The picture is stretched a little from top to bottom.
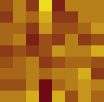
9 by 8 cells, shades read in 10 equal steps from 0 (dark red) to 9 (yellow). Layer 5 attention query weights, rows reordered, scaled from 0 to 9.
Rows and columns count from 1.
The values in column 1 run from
2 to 5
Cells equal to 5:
20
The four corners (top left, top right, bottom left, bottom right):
3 5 5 4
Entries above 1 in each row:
7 8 8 7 8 8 8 7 7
